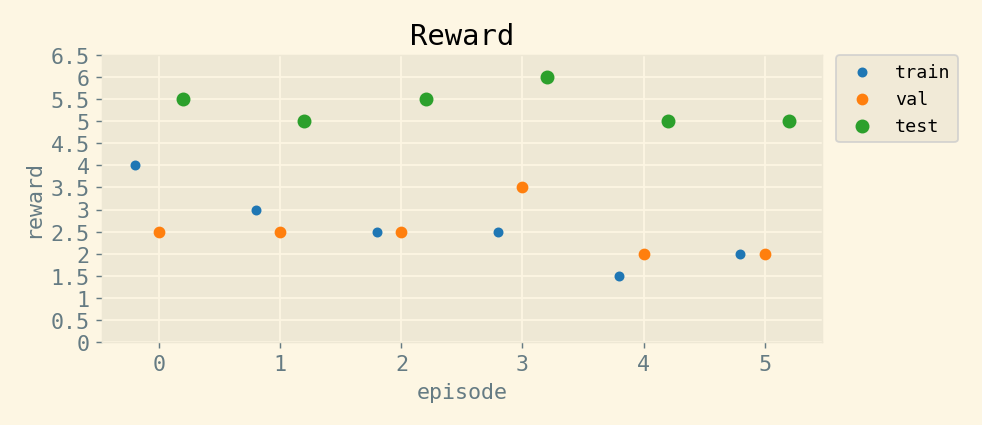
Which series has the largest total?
test
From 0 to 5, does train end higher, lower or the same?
lower
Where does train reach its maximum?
0
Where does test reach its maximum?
3
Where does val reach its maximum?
3
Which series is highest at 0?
test
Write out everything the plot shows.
Title: Reward
x-axis: episode, ticks 0 1 2 3 4 5
y-axis: reward, ticks 0 0.5 1 1.5 2 2.5 3 3.5 4 4.5 5 5.5 6 6.5
Legend: train, val, test
Values:
train: 4 3 2.5 2.5 1.5 2
val: 2.5 2.5 2.5 3.5 2 2
test: 5.5 5 5.5 6 5 5
